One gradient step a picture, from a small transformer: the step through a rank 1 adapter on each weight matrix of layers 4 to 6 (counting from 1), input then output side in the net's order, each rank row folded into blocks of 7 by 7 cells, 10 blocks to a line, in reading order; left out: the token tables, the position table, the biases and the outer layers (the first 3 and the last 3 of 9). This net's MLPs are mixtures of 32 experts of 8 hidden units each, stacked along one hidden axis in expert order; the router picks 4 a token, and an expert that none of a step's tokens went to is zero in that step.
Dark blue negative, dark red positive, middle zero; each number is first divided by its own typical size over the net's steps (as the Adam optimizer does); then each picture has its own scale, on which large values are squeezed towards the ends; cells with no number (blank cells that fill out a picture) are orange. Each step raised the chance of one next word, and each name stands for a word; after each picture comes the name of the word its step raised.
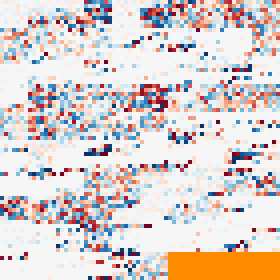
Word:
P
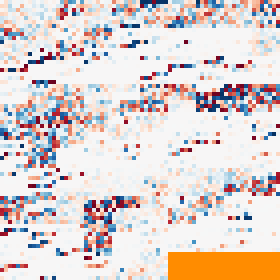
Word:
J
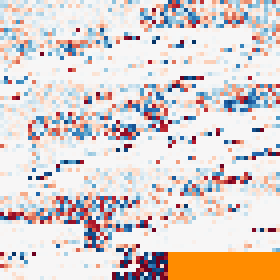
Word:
P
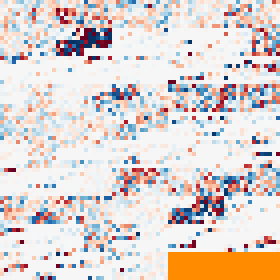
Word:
P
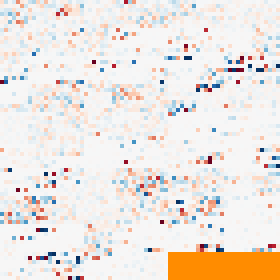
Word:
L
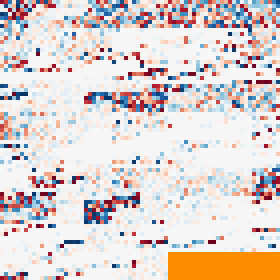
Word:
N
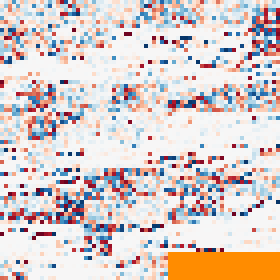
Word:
P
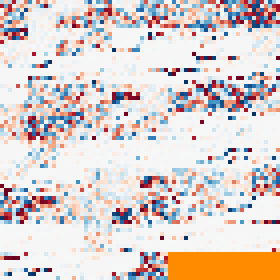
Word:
N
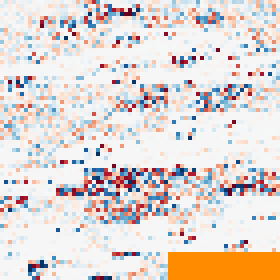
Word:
J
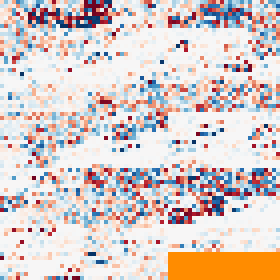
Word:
N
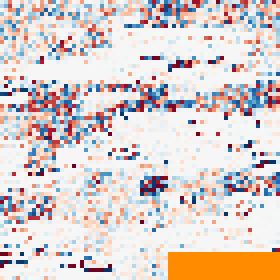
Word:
P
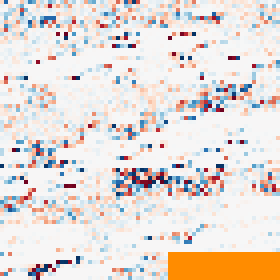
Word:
L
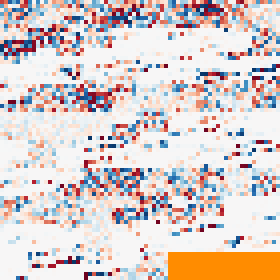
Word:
N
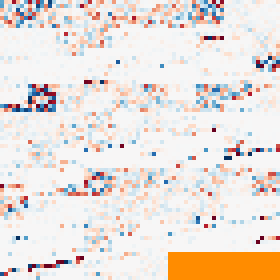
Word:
L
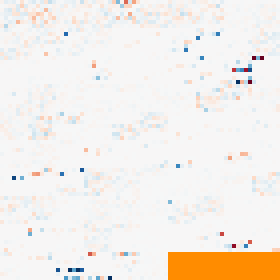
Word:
L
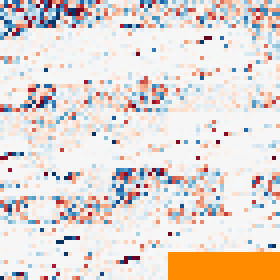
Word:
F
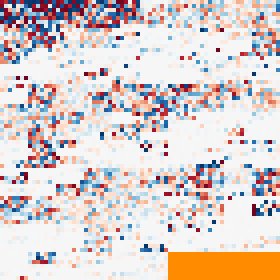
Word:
N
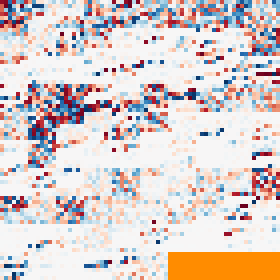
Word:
N
